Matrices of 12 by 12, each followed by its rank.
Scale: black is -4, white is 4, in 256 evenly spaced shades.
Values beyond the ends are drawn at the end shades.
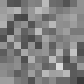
full rank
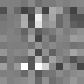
two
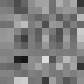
two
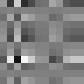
one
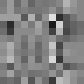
two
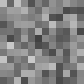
full rank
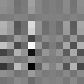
one
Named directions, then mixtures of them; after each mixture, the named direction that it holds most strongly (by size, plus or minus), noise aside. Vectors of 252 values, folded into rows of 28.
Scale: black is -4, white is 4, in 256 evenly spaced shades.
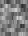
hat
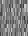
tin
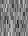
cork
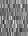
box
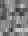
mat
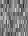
cork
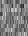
tin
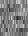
box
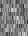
tin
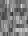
mat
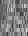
mat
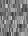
box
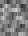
hat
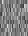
tin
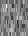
cork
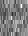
box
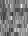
mat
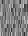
tin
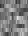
mat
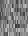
cork
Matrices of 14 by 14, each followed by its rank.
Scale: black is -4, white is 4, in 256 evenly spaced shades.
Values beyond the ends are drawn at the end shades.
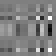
one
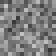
full rank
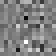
three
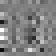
two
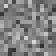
full rank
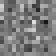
three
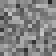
full rank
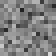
full rank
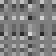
one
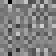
three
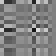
one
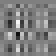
one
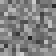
full rank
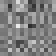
two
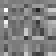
two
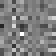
three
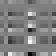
one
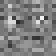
three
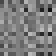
two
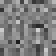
three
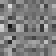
two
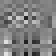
two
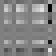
one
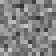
full rank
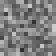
full rank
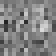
three
